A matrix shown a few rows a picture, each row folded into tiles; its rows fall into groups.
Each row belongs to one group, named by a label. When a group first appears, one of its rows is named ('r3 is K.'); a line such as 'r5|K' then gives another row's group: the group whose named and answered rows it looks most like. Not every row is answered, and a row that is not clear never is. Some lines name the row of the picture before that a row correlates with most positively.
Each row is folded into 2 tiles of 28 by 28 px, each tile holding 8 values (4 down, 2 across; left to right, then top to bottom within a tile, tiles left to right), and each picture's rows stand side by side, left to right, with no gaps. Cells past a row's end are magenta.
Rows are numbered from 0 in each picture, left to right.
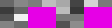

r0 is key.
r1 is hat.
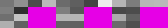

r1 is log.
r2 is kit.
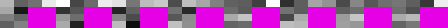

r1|kit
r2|kit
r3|key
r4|log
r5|key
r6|key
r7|log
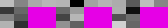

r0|kit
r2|hat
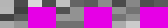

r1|kit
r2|key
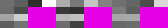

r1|kit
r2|log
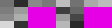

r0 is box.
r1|kit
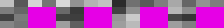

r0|hat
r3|hat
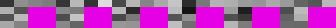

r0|key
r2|key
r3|hat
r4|hat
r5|log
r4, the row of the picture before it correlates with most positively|1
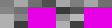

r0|box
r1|kit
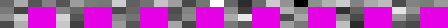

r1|box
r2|kit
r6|kit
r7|box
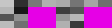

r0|hat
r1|kit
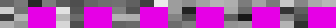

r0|key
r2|log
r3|hat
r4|hat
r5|kit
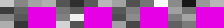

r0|kit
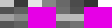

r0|kit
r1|log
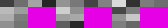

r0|box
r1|box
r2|kit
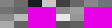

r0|log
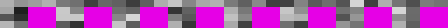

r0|hat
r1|box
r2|log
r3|kit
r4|box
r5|box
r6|key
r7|box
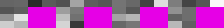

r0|key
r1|box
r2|log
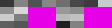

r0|box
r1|log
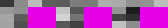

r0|box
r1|box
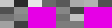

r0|kit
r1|key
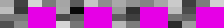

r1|hat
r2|hat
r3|hat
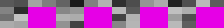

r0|key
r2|key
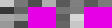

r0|kit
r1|key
